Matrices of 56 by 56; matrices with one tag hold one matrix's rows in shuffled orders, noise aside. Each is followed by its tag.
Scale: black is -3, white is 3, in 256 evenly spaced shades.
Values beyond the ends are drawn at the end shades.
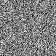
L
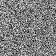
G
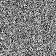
L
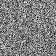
L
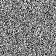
L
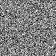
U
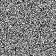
U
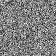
L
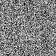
G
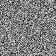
U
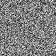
U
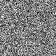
G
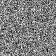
G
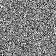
L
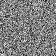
L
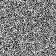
G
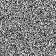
U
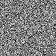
U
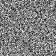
U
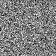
G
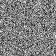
L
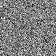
L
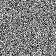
L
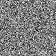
U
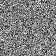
L
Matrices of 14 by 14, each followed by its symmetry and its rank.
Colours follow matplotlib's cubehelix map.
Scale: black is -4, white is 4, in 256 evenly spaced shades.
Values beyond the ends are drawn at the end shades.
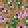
antisymmetric, full rank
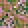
antisymmetric, full rank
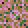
symmetric, full rank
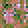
neither, rank three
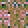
neither, rank three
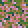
neither, full rank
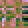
neither, rank two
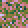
neither, full rank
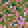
neither, full rank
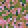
neither, full rank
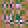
neither, rank two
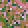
antisymmetric, full rank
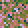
antisymmetric, full rank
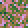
neither, full rank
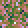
neither, full rank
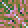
symmetric, full rank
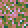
symmetric, full rank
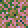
symmetric, full rank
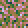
antisymmetric, full rank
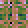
neither, rank two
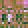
neither, rank three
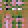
neither, rank two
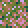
symmetric, full rank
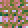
neither, rank three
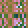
neither, rank two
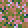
antisymmetric, full rank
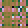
neither, rank two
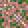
symmetric, full rank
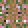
neither, rank three
